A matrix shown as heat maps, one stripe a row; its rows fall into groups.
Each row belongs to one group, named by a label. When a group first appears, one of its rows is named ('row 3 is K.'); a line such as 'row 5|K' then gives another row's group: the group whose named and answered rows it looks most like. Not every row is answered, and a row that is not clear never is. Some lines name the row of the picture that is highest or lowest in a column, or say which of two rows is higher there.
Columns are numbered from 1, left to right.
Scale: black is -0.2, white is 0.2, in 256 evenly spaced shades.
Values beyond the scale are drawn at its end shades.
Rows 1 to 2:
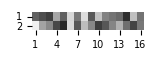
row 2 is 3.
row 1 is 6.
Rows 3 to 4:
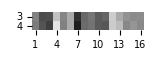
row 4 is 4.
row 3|4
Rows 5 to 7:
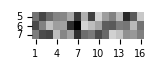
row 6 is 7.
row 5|6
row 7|4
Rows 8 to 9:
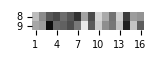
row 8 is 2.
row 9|2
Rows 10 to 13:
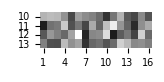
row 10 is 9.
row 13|4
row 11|6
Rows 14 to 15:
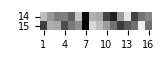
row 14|3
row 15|7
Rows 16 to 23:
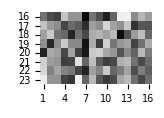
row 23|3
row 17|2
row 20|7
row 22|2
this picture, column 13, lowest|18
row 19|6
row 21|3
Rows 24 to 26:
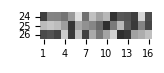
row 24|7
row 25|9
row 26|6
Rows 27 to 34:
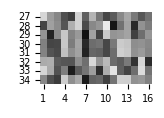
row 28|7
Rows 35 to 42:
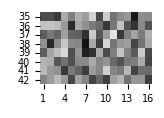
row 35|6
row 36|9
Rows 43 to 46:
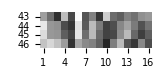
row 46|9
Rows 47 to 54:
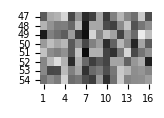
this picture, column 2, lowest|53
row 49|7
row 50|9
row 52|9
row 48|3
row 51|3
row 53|4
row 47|9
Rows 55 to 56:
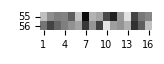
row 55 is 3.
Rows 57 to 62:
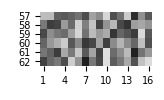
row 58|6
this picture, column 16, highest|62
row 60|9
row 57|2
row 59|7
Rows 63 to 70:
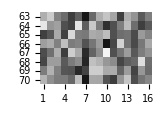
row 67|7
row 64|3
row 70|3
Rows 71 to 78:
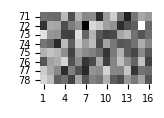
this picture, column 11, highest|71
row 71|6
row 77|2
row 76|9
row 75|9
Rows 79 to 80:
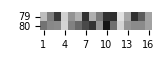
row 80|4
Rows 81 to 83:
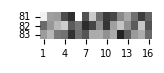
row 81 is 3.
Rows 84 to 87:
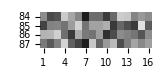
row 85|7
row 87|6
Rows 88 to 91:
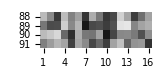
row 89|4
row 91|9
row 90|3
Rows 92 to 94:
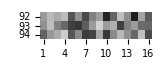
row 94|9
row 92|9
